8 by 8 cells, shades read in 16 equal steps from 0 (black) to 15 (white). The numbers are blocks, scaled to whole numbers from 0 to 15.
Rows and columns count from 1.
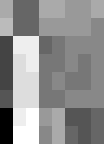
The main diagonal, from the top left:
10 6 14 7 8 8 5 6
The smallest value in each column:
0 6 6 6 7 5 5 6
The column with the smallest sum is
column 1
